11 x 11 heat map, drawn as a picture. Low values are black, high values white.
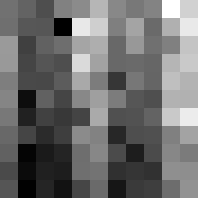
Stripes running up and down repeat 2 times from left to right. Overall the values sit about 40% of the way up the scale. The field climbs toward the top right. The ninth with the lowest average is the bottom left.
